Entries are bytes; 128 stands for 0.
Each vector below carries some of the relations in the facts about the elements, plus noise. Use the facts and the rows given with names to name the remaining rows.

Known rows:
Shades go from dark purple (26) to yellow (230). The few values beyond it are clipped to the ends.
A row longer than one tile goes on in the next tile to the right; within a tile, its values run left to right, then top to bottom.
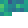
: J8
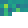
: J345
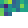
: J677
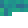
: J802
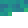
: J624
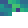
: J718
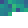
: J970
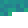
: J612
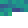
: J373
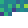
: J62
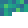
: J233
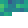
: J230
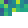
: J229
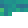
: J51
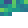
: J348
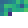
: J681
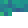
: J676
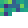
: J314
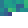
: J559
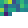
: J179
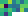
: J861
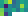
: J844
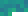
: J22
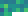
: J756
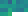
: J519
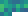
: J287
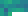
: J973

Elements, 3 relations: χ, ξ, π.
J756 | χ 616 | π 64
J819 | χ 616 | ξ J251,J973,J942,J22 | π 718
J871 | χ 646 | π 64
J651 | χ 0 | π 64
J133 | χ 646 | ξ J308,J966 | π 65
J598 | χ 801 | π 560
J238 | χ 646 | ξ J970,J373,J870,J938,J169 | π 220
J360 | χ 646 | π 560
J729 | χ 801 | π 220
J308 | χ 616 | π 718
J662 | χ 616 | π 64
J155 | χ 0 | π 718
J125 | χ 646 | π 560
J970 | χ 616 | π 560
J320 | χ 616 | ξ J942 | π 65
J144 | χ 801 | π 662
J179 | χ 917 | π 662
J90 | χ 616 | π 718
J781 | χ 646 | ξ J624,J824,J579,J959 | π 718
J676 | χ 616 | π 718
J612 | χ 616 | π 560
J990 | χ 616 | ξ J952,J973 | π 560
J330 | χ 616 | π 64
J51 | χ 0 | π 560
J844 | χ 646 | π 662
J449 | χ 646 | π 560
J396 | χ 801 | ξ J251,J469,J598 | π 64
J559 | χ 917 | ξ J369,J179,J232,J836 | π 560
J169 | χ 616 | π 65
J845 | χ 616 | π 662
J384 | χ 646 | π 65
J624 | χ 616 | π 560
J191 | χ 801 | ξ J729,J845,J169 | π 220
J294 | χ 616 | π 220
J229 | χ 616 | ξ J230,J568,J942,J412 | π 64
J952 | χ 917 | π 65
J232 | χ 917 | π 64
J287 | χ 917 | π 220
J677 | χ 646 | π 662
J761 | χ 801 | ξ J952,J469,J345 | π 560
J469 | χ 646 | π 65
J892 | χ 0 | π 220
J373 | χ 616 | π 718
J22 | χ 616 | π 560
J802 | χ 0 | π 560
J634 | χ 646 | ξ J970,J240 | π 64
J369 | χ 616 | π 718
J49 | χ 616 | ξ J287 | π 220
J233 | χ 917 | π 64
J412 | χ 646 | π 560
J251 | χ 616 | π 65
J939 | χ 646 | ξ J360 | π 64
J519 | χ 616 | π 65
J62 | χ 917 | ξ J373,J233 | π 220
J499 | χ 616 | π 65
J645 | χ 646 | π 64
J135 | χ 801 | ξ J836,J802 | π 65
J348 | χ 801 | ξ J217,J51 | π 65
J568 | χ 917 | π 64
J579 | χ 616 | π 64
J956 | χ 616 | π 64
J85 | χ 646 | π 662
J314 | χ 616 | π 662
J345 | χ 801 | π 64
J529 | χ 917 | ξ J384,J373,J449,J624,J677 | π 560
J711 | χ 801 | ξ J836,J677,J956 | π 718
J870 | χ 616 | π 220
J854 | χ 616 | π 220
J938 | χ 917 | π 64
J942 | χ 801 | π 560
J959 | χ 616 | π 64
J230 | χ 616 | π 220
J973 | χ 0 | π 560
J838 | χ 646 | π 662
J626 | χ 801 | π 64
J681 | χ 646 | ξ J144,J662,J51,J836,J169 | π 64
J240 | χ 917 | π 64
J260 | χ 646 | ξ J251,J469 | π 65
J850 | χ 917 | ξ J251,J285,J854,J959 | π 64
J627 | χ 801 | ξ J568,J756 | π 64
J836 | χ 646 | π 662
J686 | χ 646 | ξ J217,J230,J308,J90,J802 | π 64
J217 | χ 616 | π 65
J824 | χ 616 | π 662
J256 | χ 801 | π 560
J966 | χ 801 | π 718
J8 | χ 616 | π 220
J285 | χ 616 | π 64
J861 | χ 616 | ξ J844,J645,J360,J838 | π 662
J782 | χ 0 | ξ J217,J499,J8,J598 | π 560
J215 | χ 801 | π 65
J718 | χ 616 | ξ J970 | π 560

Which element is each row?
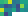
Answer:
J144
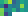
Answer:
J85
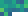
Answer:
J191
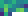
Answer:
J396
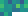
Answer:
J49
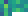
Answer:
J627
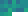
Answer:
J169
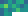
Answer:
J240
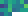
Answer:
J529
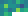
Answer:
J651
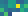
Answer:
J238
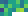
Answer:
J939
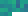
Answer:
J598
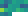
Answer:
J782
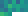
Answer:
J384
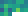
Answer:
J871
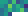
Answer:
J260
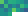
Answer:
J942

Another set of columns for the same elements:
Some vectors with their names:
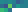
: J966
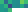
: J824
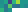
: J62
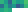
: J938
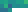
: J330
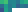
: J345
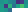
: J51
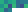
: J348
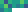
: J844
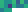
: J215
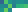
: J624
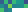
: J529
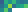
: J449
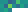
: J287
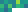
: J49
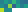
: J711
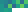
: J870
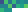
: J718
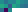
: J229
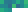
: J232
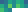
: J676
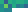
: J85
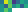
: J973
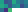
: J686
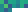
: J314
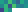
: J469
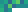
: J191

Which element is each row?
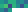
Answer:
J133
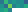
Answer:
J256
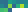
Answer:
J373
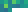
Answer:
J634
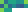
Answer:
J144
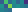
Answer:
J761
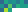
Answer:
J360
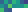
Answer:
J559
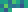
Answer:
J681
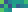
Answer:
J179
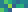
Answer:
J155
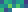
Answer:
J819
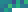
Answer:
J230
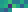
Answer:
J320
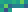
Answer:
J861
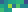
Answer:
J781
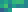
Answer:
J939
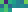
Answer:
J836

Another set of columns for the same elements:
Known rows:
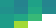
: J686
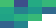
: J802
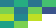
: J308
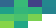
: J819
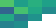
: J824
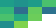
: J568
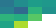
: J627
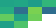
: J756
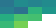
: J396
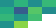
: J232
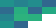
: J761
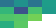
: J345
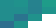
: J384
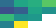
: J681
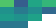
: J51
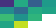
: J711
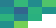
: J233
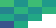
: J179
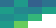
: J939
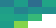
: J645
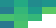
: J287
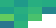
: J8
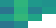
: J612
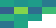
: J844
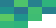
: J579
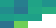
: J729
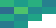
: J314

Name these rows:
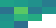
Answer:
J990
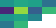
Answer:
J861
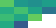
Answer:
J251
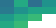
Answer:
J850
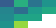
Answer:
J634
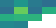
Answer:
J260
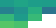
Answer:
J229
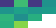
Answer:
J781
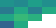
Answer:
J133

